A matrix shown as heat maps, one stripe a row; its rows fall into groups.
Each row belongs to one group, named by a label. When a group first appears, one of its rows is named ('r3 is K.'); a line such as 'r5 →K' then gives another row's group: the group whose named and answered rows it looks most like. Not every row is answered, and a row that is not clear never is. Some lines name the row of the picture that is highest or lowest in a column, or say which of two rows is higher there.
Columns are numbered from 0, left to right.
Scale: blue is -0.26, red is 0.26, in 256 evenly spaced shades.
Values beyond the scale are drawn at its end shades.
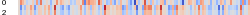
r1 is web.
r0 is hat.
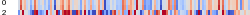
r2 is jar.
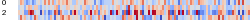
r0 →jar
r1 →jar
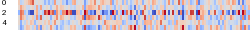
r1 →hat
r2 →jar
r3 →hat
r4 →web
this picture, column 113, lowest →3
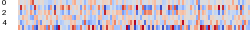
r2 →web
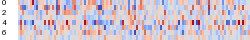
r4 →jar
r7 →web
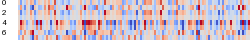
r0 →web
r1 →jar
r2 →web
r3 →web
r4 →hat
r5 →hat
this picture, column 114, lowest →4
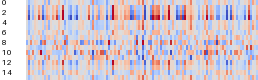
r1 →web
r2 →web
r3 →web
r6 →web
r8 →jar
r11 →hat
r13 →web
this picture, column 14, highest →8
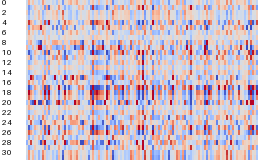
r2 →web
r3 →web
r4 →hat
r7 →hat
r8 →jar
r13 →hat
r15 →jar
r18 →hat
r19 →hat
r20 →jar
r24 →jar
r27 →web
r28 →jar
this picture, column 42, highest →9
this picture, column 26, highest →20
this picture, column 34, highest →18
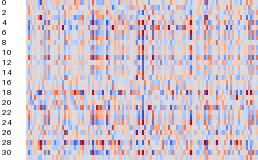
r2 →hat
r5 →web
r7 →hat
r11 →hat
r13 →hat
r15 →jar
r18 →jar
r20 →jar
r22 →hat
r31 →jar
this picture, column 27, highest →28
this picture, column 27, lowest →18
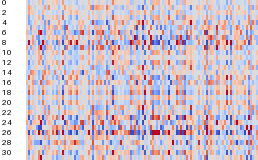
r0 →web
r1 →hat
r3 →web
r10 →web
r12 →web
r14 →jar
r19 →web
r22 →hat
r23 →web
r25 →jar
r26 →web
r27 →hat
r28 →jar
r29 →hat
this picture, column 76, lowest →26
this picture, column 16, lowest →26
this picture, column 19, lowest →24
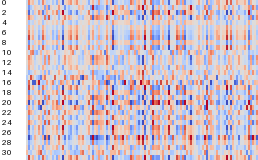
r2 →web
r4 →web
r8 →web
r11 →hat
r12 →hat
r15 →jar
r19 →hat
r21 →jar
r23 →web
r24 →hat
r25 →web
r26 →web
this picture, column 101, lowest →27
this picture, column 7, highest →30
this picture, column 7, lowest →21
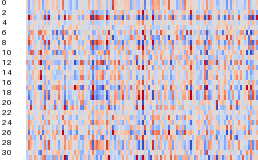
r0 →web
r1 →web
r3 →hat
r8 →hat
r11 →jar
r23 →web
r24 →hat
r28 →hat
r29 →hat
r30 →jar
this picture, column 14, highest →21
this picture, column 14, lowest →20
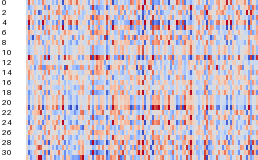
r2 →jar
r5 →web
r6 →hat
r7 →jar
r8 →web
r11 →hat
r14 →hat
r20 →web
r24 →web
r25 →jar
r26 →hat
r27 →web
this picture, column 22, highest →4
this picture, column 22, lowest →21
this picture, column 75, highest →4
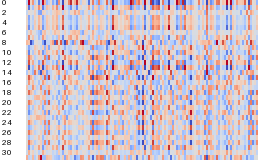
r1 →web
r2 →jar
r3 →web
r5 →web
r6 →jar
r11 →hat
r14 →jar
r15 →hat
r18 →hat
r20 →hat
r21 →web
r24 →hat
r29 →web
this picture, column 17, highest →8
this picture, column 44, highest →8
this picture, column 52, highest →0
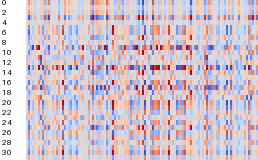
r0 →hat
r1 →hat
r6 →web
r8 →web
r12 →jar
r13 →web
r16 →web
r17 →jar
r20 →web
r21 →web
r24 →web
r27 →web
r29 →web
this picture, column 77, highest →13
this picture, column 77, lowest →9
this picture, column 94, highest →17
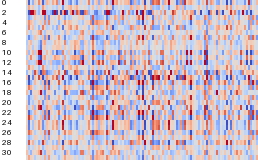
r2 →jar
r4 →hat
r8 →jar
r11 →jar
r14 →jar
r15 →web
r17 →hat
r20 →web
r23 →hat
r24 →web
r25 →web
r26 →hat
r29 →web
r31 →hat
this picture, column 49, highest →12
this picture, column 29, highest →2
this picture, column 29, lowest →18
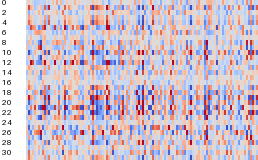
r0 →jar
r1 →hat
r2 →web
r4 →hat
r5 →jar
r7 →jar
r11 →jar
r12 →jar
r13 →hat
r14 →jar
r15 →jar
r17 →hat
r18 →jar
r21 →jar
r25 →web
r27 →jar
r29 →web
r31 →hat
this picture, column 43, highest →25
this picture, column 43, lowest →30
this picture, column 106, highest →19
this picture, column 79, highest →25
